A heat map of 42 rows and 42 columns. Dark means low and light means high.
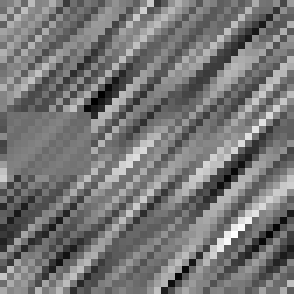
Mirror symmetry: none. Grain: diagonal, up to the right. Calmest part: middle left. Ninth with the lowest average: bottom left. Histogram: bell-shaped. Odd patch: calmer, in the middle left. Odd rows or columns: none. Slope: none.
